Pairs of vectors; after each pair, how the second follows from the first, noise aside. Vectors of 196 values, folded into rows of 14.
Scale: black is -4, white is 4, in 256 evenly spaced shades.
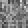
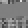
partly zeroed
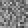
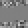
partly zeroed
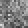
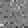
partly zeroed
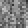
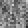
negated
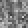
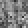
negated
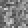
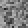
negated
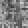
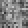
negated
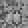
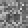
negated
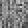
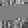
partly zeroed
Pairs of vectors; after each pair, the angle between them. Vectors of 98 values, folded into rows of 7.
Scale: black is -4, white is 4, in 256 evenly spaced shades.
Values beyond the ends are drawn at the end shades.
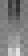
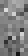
partly opposed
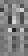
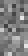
partly opposed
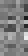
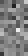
partly aligned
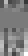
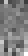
nearly parallel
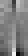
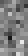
partly opposed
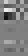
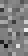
orthogonal
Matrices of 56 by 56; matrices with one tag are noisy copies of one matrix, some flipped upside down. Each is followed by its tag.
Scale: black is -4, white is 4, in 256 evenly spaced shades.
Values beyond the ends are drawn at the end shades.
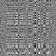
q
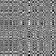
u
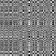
u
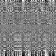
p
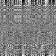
p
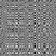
q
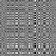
q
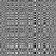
q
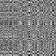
u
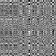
u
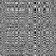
q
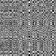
u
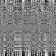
p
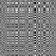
q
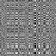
q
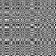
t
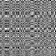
t
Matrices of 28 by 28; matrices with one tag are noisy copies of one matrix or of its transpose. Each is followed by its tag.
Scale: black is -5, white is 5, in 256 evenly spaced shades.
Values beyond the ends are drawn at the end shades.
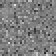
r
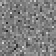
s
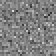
s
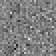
s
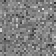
r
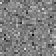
r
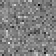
r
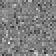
r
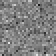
r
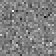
s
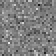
r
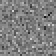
s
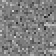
s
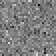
r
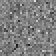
s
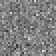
s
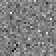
s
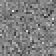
s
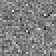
s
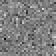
r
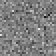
s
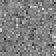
r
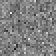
s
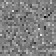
s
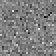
s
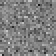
r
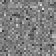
r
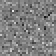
s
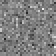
r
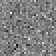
s
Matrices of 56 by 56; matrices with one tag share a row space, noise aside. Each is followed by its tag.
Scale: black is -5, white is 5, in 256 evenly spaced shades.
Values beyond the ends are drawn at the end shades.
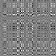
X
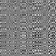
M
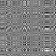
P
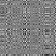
P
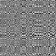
M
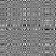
P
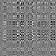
X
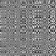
M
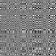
M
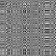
P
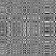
P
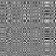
P
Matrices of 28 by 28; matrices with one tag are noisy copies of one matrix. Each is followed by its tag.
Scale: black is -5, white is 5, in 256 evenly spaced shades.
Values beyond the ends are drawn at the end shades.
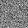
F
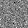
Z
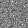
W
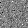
W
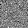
F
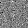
W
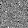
F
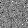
W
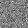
W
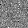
F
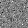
W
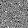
F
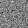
W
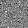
F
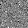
F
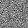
W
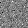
W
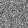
W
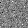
W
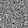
Z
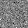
Z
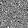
F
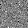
F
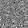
Z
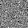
F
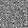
Z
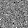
Z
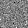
Z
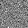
F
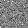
W
